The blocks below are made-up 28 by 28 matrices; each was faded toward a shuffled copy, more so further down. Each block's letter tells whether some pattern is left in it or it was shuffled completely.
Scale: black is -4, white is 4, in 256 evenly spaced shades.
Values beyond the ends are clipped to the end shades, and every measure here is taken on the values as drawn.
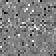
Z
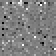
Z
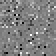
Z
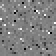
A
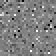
A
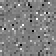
A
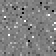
A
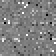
Z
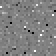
A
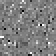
Z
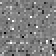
Z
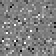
Z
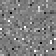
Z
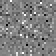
Z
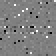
Z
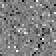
Z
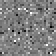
Z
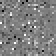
Z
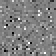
Z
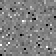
A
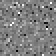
A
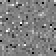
A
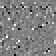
Z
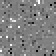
A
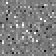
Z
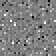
A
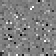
Z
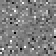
Z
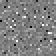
A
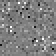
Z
